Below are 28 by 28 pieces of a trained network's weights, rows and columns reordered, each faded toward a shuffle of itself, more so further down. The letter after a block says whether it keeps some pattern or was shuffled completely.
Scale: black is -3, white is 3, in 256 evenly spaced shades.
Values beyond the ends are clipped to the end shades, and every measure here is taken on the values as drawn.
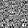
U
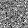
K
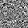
U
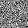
K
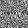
U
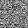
U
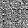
U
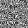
U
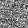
K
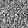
U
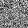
K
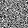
K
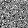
K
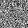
U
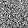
K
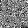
U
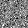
K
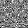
U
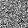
K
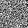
U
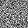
U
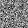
K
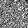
K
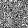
U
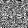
U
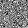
K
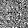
U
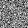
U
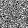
K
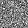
K
